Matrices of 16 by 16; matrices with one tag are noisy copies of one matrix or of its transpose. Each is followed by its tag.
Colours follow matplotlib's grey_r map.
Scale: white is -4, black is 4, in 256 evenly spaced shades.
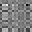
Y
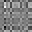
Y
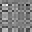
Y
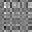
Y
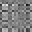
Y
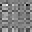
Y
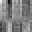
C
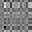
Y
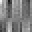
C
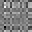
Y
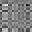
Y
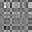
Y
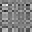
Y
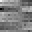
C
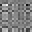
Y
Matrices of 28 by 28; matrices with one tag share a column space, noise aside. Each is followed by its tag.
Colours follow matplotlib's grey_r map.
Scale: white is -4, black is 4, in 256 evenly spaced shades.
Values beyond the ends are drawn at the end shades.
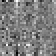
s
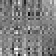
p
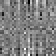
p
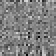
s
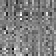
p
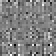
s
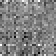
s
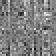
p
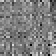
s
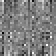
s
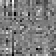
p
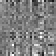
s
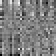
p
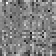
s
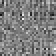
p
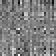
p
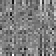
p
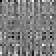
s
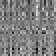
p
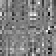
p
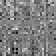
p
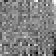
s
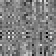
s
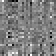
s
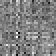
s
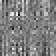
p
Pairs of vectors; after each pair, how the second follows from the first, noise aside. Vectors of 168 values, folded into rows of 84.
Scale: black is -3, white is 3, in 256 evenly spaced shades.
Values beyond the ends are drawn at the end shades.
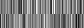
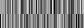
sign-scrambled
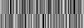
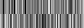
shuffled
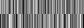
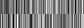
shuffled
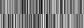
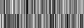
shuffled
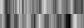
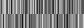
shuffled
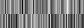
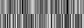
sign-scrambled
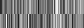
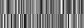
shuffled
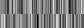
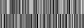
sign-scrambled
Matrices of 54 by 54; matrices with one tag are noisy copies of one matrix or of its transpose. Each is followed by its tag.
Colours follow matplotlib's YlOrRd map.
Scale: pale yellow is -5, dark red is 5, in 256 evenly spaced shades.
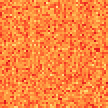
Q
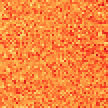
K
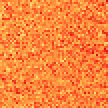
K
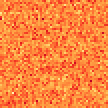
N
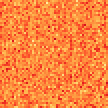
Q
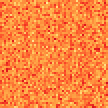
Q
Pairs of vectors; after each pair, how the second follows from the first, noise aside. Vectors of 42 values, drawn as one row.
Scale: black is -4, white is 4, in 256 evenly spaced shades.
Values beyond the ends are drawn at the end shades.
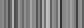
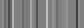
partly zeroed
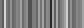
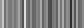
wrapped around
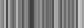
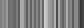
wrapped around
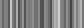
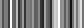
scaled up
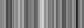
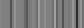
partly zeroed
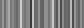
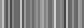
wrapped around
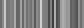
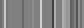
partly zeroed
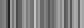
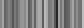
wrapped around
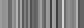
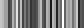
scaled up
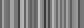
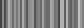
wrapped around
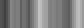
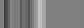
partly zeroed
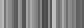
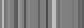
partly zeroed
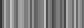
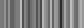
wrapped around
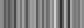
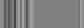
partly zeroed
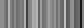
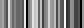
scaled up
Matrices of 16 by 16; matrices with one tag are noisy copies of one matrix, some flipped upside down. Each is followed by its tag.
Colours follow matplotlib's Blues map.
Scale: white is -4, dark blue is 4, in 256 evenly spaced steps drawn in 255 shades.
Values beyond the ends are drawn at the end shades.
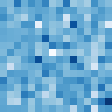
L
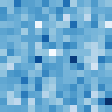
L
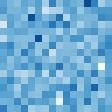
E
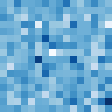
L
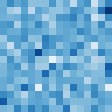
L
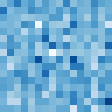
L
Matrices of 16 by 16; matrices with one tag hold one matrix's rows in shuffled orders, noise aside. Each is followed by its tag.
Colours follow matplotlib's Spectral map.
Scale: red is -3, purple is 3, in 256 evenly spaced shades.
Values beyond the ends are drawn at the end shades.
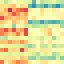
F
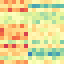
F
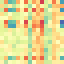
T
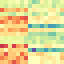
F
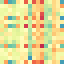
T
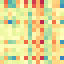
T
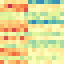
F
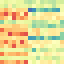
F
